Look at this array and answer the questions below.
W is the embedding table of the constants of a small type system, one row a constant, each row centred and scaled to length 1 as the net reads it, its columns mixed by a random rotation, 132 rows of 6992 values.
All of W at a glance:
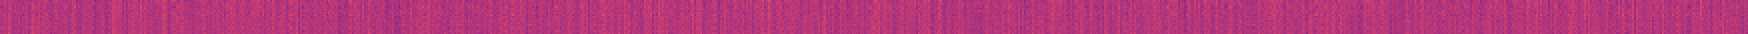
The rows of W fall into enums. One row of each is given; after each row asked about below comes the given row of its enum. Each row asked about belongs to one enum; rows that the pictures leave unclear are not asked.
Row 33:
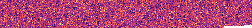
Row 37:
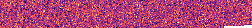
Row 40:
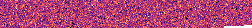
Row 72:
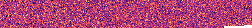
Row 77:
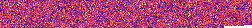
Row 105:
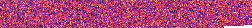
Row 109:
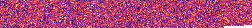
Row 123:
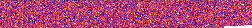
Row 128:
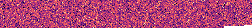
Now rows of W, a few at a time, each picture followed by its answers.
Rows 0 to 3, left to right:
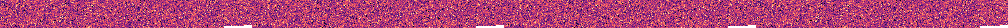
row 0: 109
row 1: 40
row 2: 40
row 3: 109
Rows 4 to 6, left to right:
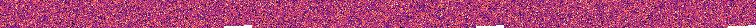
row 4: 40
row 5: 77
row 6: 33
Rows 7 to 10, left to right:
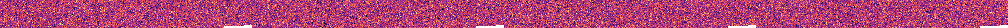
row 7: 33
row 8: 40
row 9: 72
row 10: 105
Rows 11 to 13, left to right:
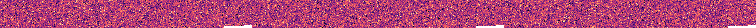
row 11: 33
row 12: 40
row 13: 109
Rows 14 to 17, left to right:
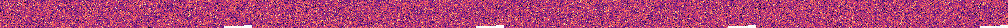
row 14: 77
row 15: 72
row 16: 33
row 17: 128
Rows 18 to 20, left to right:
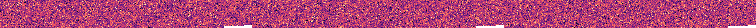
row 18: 77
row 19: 109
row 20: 40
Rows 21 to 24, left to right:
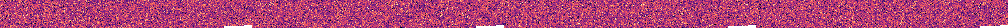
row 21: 72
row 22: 77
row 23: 123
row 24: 128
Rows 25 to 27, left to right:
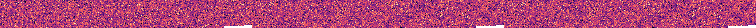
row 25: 123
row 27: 77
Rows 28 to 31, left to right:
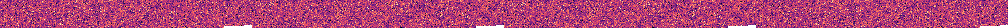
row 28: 33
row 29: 77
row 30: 77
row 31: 33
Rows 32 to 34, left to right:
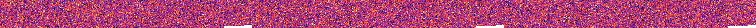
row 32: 37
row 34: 109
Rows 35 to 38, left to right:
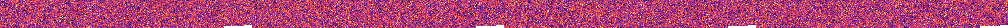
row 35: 109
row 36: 128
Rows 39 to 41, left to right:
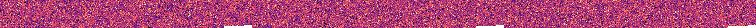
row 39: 77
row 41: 33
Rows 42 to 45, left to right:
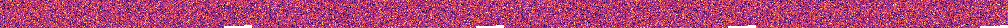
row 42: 128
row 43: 105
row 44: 105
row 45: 123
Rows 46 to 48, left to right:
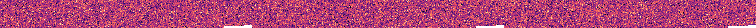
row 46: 33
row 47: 105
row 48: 37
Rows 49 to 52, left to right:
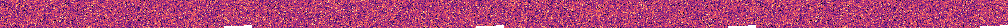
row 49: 109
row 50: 33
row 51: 37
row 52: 109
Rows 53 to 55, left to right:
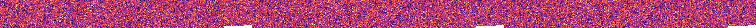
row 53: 109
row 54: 33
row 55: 33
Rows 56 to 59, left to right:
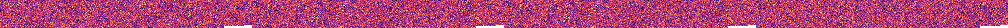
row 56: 77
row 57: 109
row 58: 109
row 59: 128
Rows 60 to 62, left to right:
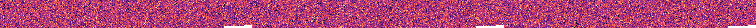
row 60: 128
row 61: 109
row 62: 40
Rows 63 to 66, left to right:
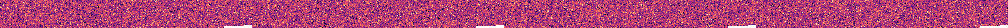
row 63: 105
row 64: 40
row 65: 37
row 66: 33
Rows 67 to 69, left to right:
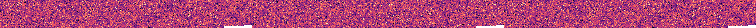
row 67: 77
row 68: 123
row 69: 77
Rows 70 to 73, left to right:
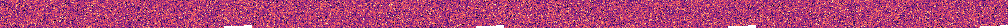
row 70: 109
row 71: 123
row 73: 33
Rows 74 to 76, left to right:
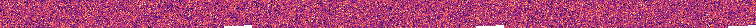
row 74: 77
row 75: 109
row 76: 37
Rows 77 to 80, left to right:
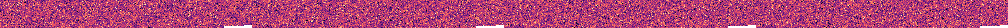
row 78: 109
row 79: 40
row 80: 40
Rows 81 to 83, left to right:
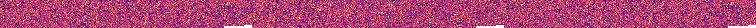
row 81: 128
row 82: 37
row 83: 128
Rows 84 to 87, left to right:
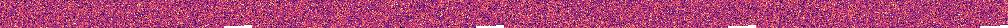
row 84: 123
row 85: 77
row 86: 72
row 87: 37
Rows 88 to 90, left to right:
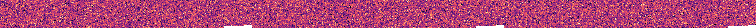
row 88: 109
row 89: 105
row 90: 123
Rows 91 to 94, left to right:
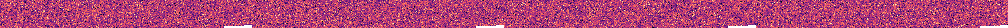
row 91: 37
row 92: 72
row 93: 77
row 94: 123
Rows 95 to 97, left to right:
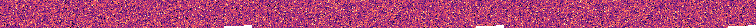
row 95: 40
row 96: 33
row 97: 33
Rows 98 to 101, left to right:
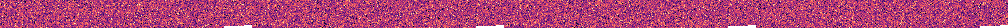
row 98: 123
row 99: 40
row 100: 40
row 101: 128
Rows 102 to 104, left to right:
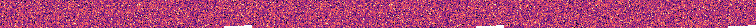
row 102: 123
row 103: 123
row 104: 40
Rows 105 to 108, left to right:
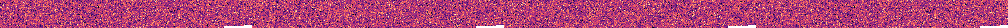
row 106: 37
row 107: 77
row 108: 105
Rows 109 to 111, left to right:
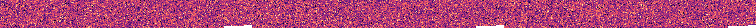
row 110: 72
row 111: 37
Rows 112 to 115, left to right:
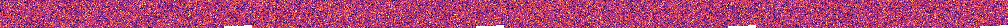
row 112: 77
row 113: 37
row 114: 128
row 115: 105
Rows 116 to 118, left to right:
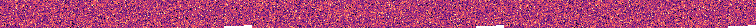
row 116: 40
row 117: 37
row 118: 40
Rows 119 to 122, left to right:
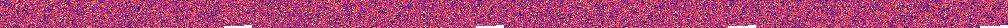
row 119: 109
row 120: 33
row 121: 33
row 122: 77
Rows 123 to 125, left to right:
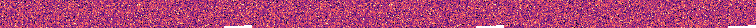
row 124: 123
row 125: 40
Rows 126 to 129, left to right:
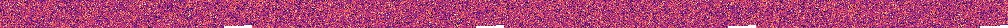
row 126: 77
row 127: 37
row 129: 37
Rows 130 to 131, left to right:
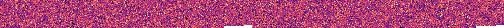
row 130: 40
